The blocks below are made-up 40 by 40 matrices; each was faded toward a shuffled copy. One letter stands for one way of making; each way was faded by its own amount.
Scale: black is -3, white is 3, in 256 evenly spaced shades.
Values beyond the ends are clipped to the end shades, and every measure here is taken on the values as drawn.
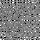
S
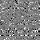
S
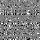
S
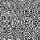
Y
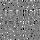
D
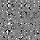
D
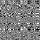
Y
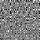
Y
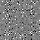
D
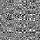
Y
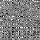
Y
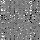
D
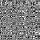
Y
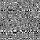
Y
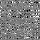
S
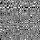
Y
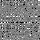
S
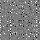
D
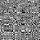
Y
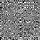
Y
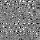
S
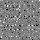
D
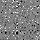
D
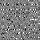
S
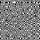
Y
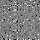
D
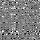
S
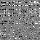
S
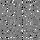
D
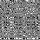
Y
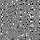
D
